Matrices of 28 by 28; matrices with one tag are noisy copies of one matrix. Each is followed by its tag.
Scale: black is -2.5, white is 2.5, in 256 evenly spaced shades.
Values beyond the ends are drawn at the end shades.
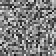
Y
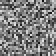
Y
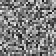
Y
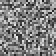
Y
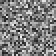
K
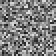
K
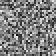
Y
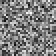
K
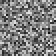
K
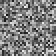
K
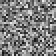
K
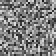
Y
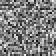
Y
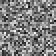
K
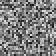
Y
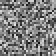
Y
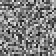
Y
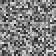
K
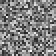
K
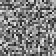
Y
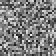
Y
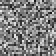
Y
